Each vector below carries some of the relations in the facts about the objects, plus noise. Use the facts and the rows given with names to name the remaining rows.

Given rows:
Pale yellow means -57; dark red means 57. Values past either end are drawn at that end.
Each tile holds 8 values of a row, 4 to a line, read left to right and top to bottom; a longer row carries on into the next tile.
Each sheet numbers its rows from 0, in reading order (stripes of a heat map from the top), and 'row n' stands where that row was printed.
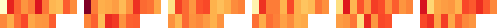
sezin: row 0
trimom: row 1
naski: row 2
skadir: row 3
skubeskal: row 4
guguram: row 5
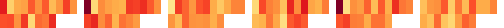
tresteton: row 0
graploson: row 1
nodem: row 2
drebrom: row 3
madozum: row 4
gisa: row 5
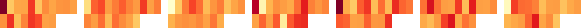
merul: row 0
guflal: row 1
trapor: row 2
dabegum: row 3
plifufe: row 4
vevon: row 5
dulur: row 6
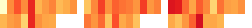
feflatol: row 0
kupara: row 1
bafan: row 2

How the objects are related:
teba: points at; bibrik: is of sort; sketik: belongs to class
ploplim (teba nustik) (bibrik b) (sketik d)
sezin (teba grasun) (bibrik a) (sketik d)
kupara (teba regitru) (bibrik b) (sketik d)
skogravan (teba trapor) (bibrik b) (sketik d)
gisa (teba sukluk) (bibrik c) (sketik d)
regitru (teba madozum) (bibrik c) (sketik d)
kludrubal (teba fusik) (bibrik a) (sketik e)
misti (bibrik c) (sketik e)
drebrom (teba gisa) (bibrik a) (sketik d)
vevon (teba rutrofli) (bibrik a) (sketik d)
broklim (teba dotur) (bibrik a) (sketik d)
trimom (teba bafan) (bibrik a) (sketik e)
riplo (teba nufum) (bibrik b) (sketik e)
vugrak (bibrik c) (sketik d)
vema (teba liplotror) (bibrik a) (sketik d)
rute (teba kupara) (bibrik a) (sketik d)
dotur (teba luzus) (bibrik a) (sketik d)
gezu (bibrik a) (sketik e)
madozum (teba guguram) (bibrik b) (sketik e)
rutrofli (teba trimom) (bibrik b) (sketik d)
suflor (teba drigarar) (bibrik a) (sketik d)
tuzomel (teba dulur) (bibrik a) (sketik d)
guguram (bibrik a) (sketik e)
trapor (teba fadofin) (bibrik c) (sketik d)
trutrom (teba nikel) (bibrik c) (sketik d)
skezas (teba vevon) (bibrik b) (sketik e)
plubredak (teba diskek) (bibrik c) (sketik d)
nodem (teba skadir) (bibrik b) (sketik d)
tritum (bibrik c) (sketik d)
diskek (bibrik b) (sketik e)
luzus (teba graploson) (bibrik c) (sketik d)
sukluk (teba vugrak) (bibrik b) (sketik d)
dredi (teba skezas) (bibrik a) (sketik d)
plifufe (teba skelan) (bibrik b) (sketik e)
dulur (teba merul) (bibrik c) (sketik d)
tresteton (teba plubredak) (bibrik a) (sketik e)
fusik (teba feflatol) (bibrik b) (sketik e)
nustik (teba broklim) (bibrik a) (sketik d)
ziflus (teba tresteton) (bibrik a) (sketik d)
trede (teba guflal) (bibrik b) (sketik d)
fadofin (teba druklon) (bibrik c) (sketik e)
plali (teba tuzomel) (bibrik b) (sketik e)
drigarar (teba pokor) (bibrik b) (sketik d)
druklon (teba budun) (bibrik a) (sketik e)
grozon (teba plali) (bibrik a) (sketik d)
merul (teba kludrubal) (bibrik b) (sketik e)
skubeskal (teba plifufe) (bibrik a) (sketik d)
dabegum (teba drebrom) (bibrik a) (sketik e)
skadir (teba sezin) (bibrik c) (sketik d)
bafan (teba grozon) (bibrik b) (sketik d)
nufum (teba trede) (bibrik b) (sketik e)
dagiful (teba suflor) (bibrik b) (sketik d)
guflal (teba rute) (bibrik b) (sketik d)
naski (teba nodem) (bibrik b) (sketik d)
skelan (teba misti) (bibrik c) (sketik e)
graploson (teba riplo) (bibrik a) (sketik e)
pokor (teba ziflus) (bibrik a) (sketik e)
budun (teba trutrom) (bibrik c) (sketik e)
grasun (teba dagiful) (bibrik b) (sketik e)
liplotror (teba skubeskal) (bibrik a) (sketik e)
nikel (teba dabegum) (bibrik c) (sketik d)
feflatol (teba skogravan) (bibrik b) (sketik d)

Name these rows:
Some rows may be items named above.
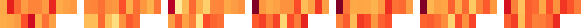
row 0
grozon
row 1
sukluk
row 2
budun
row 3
pokor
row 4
trimom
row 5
diskek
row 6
liplotror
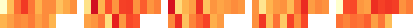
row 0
trapor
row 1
skubeskal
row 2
fusik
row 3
druklon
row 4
rute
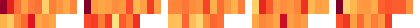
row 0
rutrofli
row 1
pokor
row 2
sukluk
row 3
tuzomel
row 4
gezu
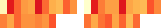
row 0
ziflus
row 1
suflor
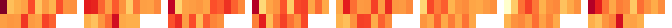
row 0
skezas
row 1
bafan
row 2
guguram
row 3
kludrubal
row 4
dredi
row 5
tritum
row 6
trapor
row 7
rutrofli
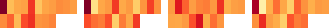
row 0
plali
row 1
grasun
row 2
grozon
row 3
fadofin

